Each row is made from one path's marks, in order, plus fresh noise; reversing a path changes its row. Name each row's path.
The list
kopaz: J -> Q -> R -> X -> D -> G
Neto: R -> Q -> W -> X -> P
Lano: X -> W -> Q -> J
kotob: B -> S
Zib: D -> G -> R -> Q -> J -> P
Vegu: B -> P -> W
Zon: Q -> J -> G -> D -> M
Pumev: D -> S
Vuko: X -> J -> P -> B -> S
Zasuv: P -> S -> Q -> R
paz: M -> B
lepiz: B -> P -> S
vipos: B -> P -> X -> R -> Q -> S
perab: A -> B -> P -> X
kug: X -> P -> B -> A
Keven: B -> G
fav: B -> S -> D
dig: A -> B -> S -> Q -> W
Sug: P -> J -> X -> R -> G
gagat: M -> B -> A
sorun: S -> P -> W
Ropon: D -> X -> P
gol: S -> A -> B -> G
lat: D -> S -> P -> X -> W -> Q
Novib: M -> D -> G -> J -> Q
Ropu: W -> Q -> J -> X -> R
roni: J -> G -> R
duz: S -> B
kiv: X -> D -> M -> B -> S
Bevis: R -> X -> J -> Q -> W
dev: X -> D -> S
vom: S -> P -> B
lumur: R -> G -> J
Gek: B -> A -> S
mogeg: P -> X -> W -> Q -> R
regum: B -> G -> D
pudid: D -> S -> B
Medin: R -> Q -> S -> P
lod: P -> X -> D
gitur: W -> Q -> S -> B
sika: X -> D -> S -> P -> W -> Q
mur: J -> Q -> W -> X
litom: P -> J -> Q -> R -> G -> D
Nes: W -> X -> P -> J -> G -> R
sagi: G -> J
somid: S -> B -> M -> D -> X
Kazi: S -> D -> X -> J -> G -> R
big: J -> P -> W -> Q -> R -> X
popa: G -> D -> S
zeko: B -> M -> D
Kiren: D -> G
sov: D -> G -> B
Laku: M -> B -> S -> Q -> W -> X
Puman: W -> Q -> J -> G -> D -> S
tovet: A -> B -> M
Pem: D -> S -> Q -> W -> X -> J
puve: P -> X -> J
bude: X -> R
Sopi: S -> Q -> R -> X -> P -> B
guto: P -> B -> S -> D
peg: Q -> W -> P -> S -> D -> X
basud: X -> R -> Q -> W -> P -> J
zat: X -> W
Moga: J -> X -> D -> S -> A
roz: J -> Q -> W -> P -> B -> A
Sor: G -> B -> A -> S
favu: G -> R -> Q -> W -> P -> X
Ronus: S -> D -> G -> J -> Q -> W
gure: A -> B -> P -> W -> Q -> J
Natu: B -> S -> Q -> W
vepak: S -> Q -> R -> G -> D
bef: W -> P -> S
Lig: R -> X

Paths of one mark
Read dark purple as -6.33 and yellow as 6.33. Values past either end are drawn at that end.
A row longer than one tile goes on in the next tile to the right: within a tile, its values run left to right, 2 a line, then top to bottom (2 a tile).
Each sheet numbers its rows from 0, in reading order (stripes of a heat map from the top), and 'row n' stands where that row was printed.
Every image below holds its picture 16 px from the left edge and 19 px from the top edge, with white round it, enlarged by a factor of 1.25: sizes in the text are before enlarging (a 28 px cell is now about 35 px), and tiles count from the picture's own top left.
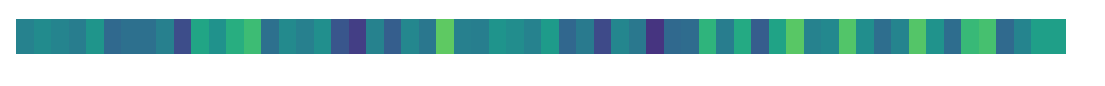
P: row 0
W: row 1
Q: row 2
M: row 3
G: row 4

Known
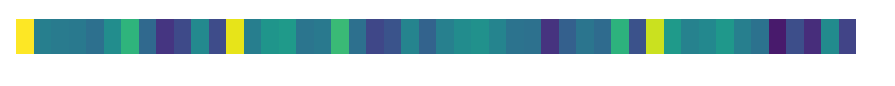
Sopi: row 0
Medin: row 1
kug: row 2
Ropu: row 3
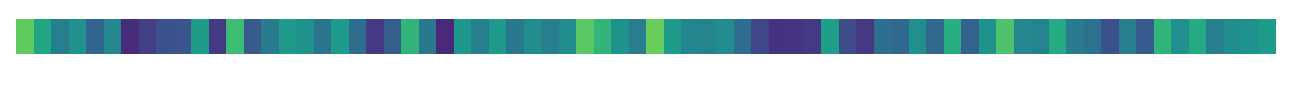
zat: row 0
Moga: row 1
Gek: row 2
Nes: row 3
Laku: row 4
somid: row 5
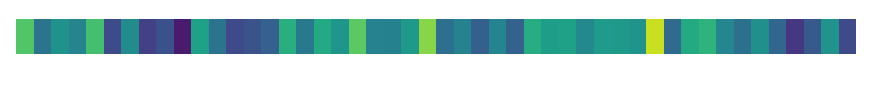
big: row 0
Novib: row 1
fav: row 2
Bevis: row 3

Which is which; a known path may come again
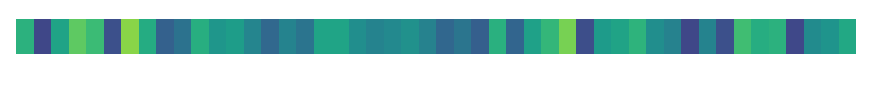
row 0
roni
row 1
duz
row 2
sov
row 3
pudid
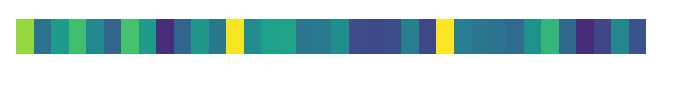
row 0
favu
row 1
Neto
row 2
Sopi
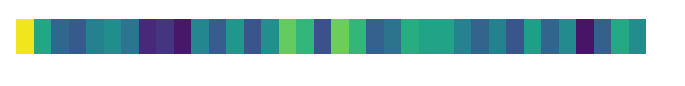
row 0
peg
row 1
sagi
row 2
Ropon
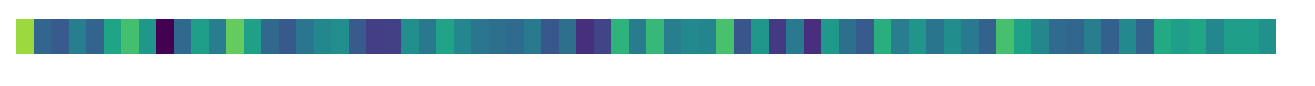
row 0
Kazi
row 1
sorun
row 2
lod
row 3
roz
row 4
dig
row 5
fav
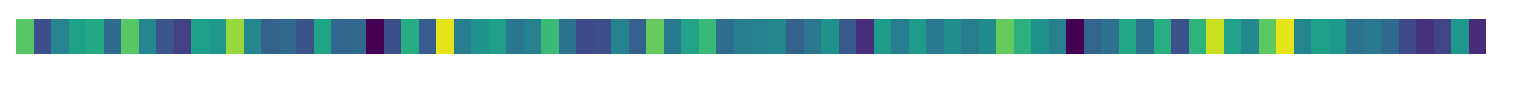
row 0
Zon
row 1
sika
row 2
Medin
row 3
Lig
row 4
Gek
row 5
paz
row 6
basud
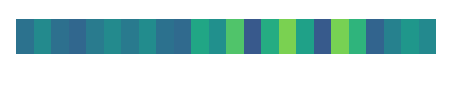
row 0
guto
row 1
lumur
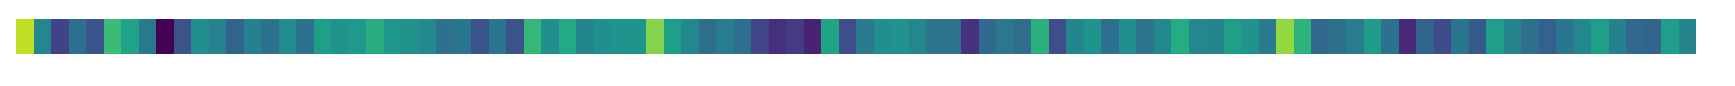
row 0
Pem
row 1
kotob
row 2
somid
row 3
mogeg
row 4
kug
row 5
gol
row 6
gitur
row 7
vom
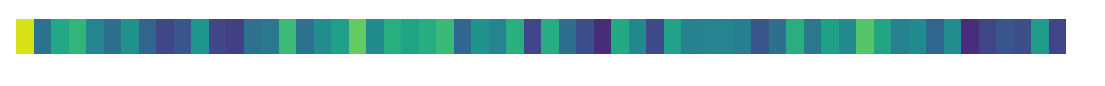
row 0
Bevis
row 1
regum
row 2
litom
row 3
Vegu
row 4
zat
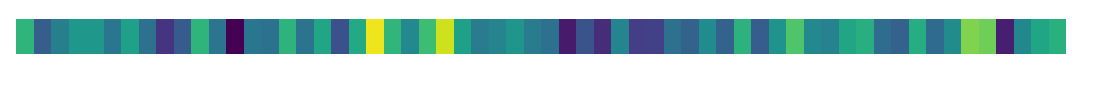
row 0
Moga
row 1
gagat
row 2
Ropu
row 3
Laku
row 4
popa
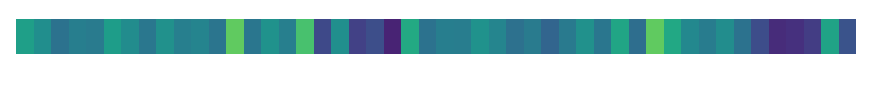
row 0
Natu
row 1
big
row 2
vipos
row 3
Nes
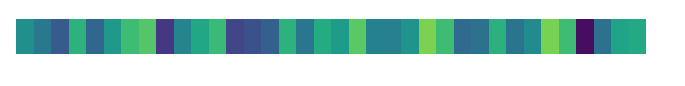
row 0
Kiren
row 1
Novib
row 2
Zib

